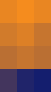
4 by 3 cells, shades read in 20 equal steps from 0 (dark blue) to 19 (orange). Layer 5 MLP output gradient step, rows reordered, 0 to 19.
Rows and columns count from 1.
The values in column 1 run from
4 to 18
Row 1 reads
18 19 18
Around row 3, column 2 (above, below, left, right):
17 1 14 14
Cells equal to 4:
1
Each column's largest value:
18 19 18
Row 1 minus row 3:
4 4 4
